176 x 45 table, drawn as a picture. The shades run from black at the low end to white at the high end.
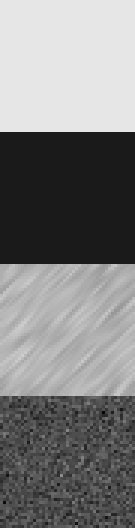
It is made of 4 by 1 panels. Panel 1,1: very high, flat. Panel 2,1: very low, flat. Panel 3,1: high, slanting up to the right, faint in contrast. Panel 4,1: low, fine-grained.
